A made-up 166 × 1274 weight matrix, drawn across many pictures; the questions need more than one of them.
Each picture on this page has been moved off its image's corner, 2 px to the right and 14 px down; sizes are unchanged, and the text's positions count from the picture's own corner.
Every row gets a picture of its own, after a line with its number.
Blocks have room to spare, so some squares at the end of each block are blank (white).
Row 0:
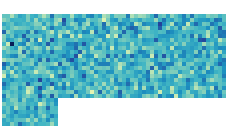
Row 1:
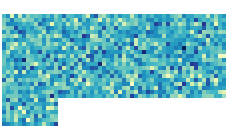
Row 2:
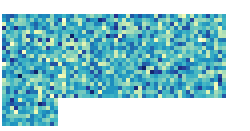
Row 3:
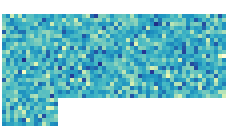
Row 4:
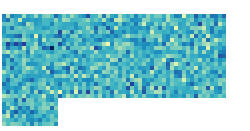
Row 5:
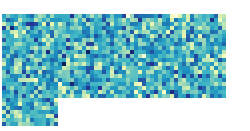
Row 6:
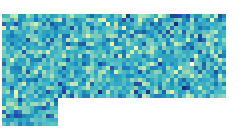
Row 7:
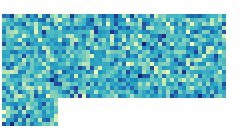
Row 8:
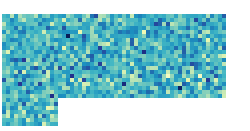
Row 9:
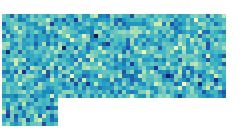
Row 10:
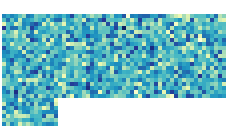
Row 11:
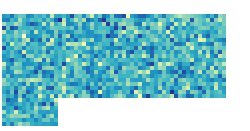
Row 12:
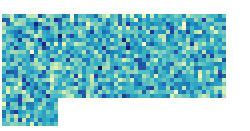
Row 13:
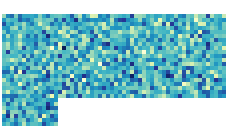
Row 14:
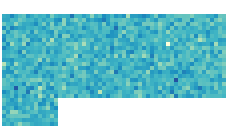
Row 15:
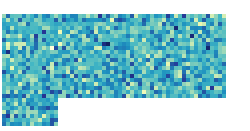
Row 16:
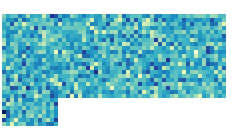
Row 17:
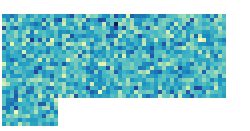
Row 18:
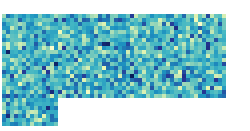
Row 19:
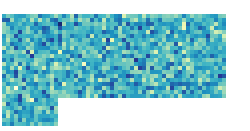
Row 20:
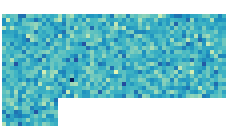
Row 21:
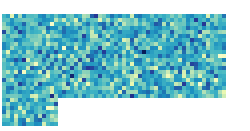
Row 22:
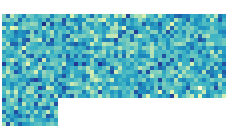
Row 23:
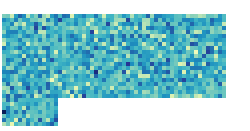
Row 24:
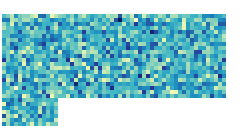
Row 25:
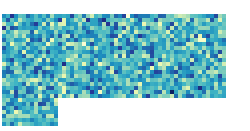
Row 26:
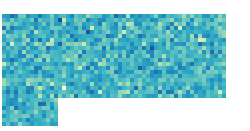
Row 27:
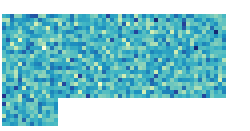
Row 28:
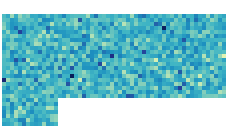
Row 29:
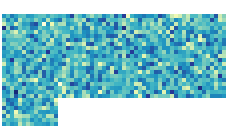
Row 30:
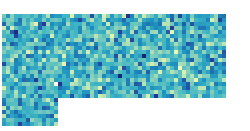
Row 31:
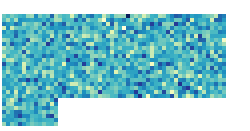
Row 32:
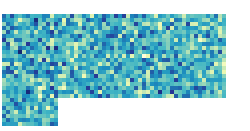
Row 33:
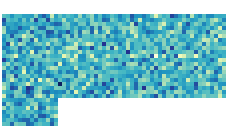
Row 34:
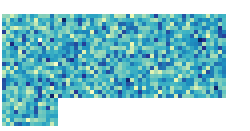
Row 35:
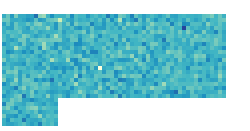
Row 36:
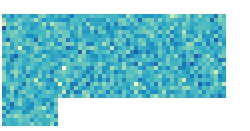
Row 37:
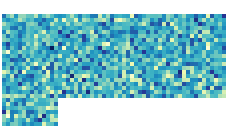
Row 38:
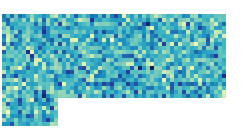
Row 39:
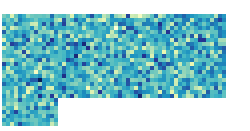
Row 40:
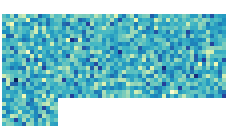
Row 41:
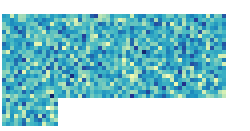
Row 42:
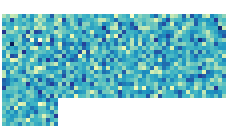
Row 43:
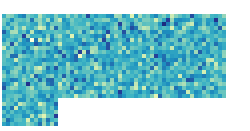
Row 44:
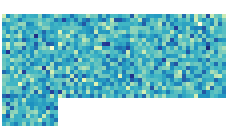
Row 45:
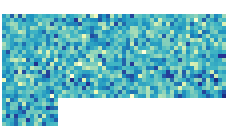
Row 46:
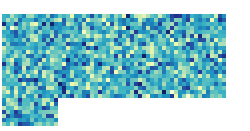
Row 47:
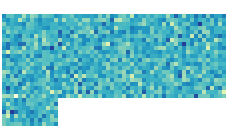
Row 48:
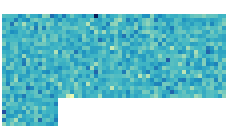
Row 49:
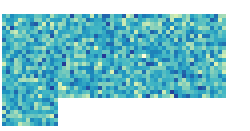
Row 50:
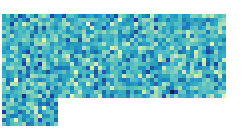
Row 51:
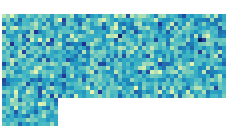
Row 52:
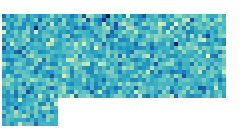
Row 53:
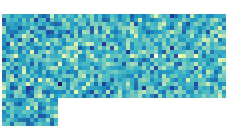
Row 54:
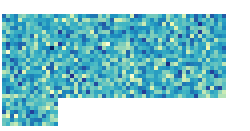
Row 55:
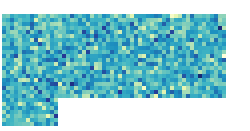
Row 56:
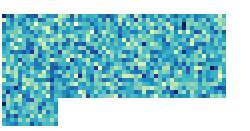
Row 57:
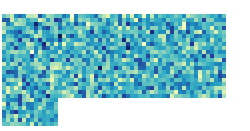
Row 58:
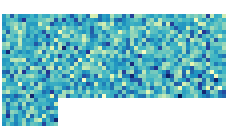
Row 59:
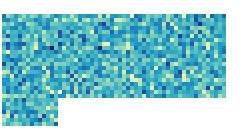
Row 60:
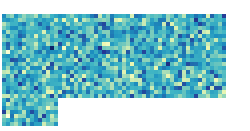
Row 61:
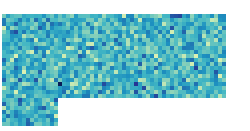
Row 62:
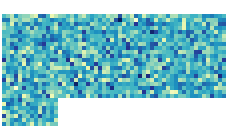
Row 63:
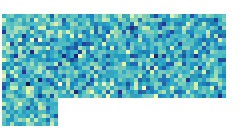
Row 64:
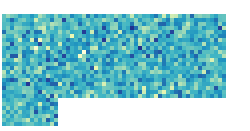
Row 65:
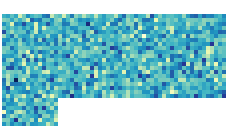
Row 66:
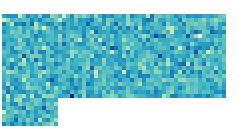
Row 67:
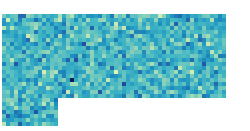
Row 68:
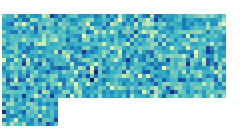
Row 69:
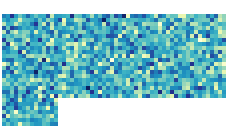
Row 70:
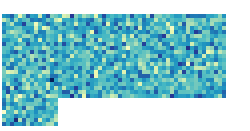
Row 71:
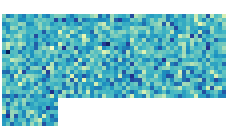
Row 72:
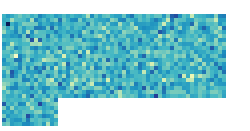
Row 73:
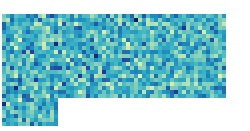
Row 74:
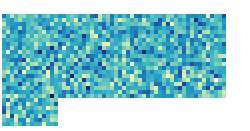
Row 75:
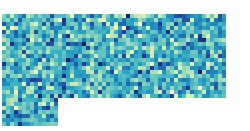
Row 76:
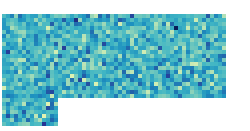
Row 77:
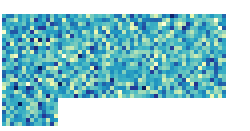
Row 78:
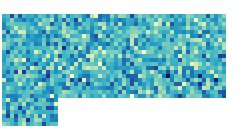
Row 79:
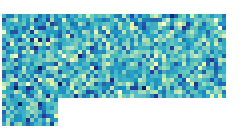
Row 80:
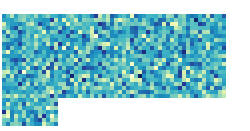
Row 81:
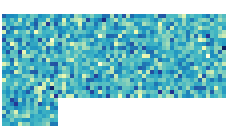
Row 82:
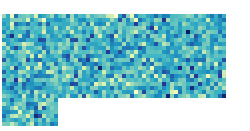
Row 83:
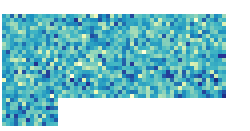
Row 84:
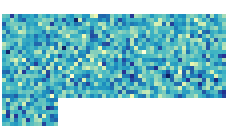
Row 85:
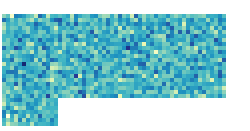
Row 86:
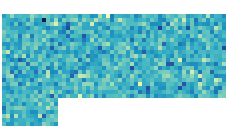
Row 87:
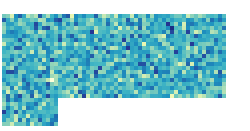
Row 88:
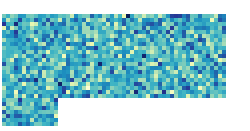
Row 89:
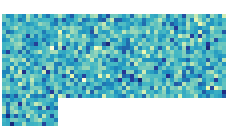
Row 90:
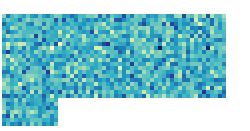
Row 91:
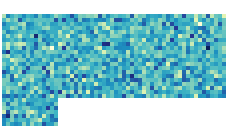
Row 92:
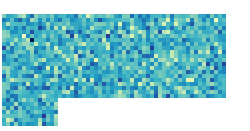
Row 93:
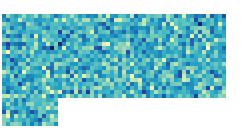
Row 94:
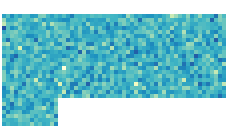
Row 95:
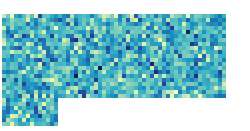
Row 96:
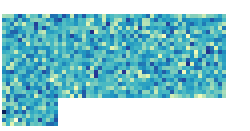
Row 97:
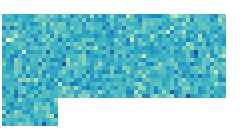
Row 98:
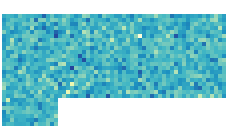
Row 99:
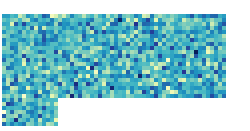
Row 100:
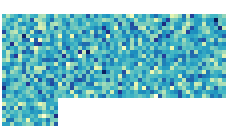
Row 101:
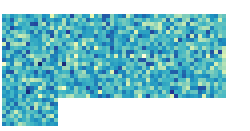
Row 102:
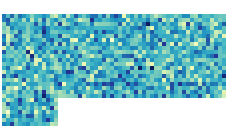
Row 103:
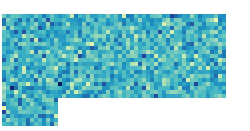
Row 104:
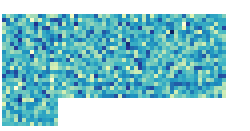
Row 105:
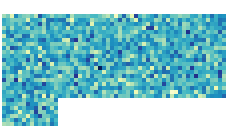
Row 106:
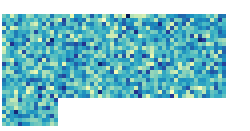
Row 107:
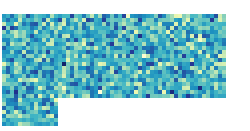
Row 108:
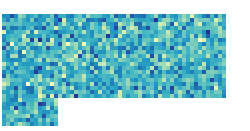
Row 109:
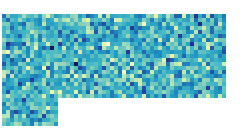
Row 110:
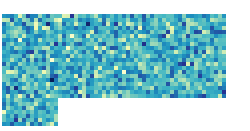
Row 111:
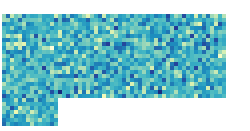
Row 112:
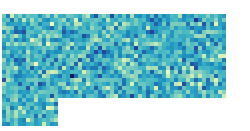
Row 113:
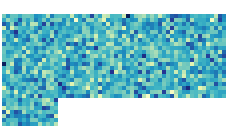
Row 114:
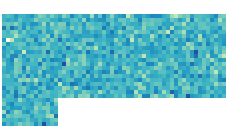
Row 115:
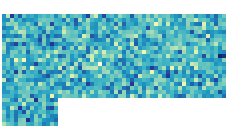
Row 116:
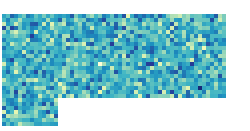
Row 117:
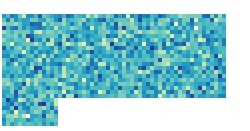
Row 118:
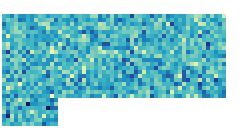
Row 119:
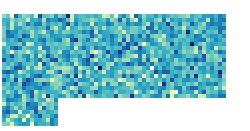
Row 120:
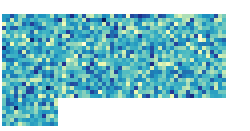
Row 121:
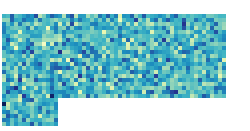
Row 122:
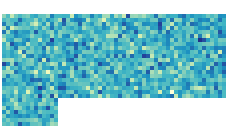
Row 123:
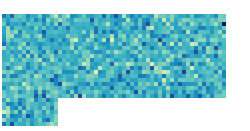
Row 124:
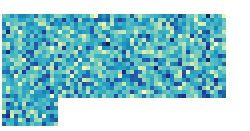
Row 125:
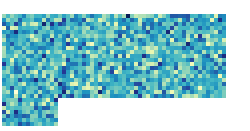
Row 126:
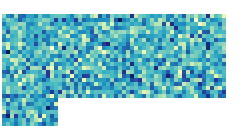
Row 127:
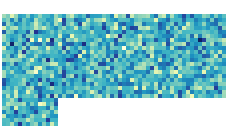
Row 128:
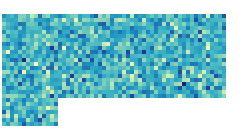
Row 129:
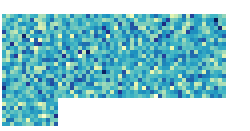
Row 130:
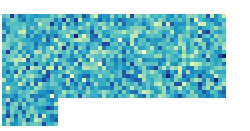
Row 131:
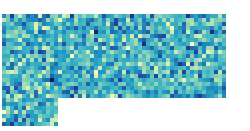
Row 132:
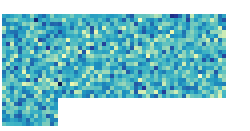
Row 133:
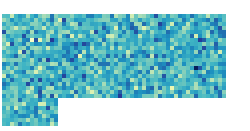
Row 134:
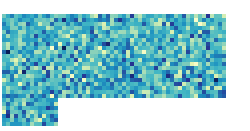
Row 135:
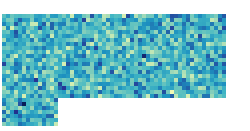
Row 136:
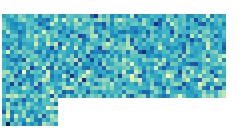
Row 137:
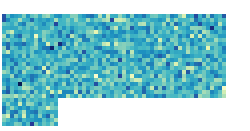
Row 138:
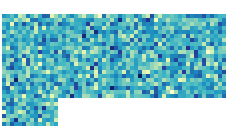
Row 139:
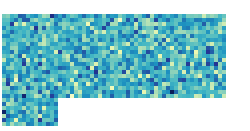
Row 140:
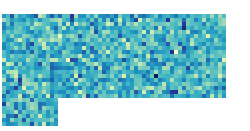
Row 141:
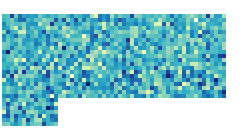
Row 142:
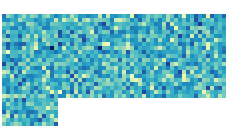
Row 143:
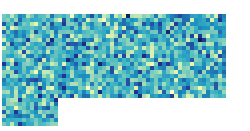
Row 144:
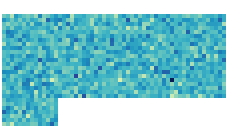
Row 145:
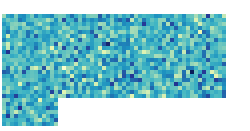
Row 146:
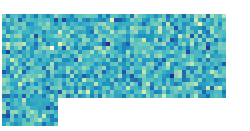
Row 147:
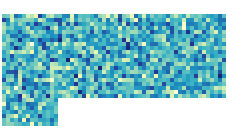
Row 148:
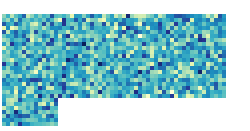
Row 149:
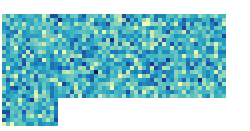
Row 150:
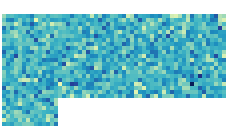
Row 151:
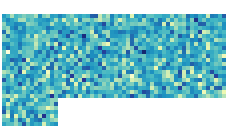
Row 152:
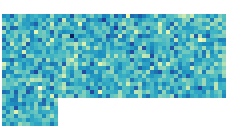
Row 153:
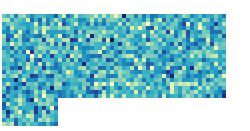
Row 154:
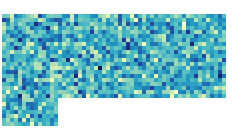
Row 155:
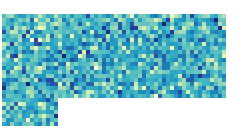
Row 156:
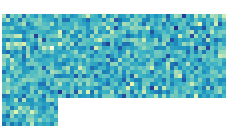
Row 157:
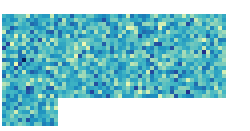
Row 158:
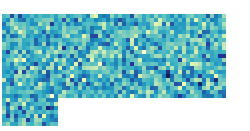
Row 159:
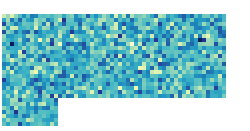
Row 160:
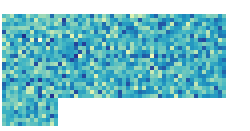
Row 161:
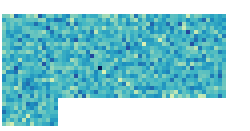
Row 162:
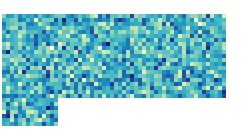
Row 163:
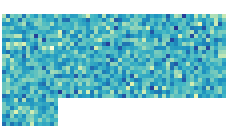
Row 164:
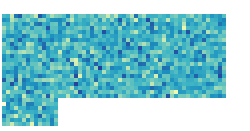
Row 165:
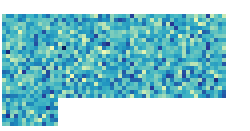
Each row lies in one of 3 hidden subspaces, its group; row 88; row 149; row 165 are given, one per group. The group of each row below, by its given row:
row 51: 88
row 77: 88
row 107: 88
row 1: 165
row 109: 165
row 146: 165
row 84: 165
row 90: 165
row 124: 165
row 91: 165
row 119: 149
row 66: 149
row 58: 165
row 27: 149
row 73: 149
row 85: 149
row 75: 88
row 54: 165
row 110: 149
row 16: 149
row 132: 88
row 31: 88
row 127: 88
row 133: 88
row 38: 149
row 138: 149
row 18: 165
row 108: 88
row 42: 88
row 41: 165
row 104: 149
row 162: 165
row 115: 165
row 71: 165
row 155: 88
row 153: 149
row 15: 165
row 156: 165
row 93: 165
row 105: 149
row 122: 88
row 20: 88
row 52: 88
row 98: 88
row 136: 165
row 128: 165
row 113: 88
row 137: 165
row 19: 149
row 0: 88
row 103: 88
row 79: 88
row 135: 88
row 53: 88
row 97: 88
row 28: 165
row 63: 88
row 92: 88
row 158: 165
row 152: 88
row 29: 88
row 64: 88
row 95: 149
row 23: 149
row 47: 165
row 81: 88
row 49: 88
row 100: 88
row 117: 88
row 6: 88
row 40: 149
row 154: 149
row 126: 165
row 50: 149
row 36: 88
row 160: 88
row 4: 165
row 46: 88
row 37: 165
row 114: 88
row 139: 149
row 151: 165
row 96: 149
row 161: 149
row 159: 88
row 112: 165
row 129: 88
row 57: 149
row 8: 165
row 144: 149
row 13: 165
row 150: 88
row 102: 149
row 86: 165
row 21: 165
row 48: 149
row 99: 149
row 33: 88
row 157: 88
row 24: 149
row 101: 88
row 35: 149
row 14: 88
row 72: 88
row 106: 88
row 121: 149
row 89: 165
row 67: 88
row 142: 165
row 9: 165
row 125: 88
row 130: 165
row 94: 88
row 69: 88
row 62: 149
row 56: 149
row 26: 88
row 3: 165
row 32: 88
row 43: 88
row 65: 149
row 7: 149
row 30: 88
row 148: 88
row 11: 88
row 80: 165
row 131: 149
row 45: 165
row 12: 149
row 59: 165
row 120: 88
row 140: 149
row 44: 165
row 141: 165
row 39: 88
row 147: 149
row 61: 88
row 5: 88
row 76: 165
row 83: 165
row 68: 149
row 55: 88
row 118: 165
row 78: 165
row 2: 88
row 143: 88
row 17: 88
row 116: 88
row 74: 165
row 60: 165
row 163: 165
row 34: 88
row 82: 149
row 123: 149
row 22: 88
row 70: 149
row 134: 165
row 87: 149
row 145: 165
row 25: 88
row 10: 88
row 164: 149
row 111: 165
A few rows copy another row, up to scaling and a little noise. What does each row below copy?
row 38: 102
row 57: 12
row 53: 33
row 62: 24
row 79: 77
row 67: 20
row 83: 45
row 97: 114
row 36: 94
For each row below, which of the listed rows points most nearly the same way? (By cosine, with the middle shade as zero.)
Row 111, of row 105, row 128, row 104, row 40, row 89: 89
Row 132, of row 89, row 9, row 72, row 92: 72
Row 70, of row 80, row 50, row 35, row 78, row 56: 56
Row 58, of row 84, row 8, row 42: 84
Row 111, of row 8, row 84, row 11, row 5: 84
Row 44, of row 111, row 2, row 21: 111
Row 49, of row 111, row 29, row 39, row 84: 29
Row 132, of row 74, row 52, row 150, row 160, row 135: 135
